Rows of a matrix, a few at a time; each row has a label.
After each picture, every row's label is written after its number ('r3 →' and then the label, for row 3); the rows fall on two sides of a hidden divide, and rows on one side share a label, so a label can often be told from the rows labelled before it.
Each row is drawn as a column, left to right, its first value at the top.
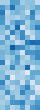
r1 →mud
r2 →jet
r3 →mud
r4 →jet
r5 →jet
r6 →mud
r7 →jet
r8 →jet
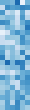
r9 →jet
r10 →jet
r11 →jet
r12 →jet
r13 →mud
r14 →jet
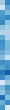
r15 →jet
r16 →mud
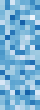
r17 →jet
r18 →jet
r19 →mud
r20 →mud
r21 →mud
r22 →jet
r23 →jet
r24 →mud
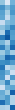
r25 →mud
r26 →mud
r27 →jet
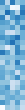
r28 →mud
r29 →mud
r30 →jet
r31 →jet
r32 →mud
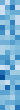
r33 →jet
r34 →jet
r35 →mud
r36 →jet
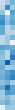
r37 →mud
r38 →jet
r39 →jet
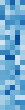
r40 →mud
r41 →jet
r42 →jet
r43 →mud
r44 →jet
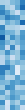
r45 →mud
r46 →mud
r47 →mud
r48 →jet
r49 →mud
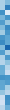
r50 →mud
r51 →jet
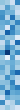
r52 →mud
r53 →mud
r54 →mud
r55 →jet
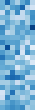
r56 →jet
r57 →jet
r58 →jet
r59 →jet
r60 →jet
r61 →mud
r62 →mud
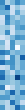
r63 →jet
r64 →mud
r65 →jet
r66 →jet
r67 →jet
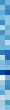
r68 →mud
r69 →mud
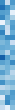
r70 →mud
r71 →mud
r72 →jet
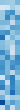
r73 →mud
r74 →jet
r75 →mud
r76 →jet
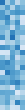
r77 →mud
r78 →mud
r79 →mud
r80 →mud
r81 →mud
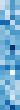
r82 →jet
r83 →jet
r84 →jet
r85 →jet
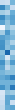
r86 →mud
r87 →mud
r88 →jet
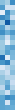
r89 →jet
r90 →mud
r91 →jet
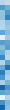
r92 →jet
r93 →mud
